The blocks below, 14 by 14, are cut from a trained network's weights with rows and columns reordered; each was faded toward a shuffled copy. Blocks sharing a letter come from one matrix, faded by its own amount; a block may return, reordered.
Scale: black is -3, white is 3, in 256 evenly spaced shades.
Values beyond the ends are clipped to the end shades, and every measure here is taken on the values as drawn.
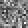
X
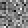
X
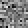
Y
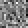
X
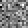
X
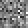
Y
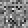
X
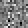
Y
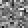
Y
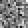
Y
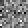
Y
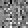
Y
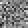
X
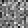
X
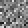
X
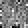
Y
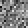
Y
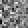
Y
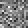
X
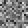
X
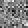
Y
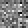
Y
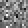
Y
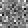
Y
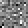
Y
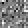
Y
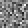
X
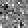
Y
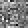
Y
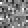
Y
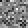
X
